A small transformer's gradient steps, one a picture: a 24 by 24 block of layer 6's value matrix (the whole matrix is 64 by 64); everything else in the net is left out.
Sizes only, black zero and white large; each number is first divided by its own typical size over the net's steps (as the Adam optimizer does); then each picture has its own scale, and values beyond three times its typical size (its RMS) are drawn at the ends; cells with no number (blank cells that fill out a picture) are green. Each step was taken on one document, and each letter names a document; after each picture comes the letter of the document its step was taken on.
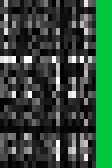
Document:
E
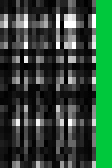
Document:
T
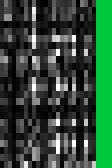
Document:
E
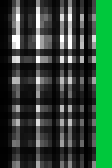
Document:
T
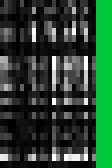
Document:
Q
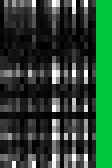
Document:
Q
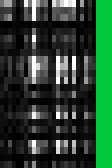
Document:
E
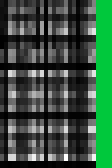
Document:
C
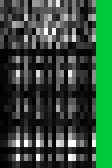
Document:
T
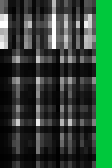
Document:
T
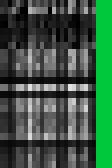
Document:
C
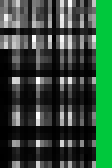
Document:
T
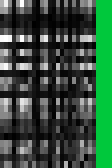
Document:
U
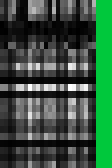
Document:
C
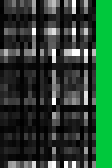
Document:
Q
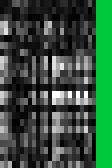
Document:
U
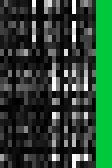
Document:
Q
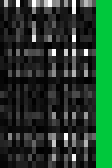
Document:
Q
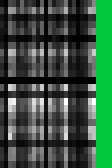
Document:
C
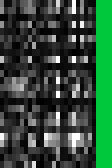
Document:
E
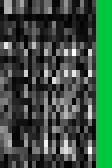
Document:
U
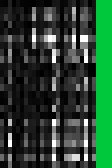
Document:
Q
